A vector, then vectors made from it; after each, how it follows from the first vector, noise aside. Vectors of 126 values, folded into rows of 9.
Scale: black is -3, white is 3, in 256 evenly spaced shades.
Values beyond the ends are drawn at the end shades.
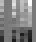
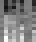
reversed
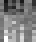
reversed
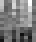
copied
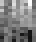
copied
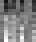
reversed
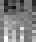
reversed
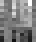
copied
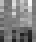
copied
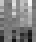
copied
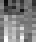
reversed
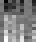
reversed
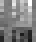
copied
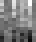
copied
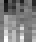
reversed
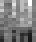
copied
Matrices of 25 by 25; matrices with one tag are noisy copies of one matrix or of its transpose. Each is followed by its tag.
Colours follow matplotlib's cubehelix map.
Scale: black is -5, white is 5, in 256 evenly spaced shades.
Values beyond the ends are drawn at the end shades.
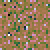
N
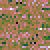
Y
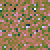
N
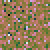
N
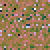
N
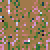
Y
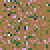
N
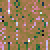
Y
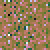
N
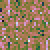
Y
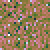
N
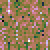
Y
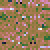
Y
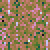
Y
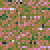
Y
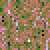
Y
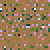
N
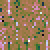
Y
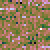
Y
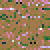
Y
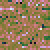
Y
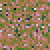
N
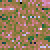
Y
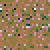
N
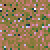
N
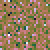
N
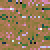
Y
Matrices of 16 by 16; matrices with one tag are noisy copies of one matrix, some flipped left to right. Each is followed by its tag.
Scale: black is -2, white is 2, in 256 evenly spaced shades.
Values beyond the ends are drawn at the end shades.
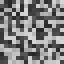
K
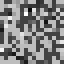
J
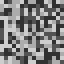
J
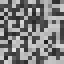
J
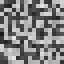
K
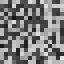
J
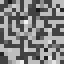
K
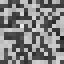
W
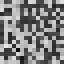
J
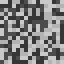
J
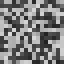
W
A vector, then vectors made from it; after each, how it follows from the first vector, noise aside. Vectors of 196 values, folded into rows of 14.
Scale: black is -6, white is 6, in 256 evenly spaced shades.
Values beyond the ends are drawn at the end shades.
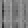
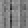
wrapped around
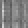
negated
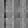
wrapped around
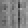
wrapped around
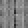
wrapped around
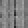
wrapped around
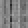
wrapped around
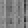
wrapped around
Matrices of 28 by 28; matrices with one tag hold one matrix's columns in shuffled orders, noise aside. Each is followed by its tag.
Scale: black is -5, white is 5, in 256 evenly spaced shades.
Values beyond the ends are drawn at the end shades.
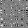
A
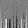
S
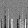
S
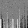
S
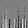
S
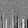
S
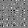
A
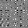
A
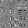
A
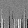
S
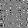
A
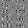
A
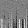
S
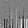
S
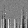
S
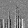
S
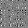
A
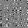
A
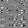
A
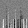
S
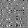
A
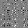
A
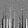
S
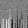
S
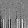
S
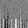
S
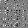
A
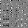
A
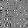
A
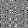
A
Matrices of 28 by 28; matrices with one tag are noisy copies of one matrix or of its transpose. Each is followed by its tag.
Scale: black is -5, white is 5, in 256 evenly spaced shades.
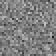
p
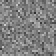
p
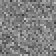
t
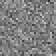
p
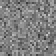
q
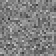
q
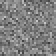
p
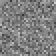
t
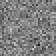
q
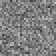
t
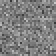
t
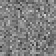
q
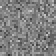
q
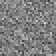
p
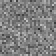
t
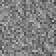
p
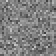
q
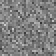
p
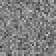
q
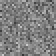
t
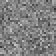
q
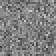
q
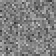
t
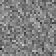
p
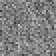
t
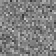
t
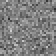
q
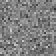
q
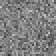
q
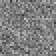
t
